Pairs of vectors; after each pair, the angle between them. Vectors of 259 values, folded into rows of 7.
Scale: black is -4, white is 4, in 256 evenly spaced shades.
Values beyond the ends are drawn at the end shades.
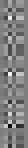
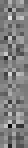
nearly parallel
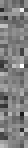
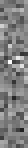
partly aligned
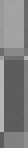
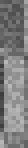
nearly opposite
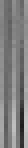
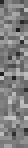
orthogonal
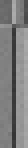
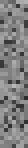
orthogonal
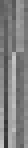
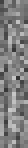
partly aligned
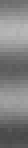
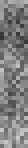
partly opposed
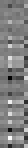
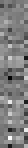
nearly parallel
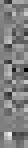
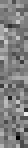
orthogonal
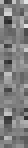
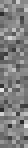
orthogonal
